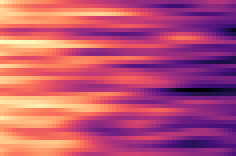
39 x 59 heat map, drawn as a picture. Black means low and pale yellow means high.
Ninth with the lowest average: middle right. Grain: streaks across. Slope: up to the left.
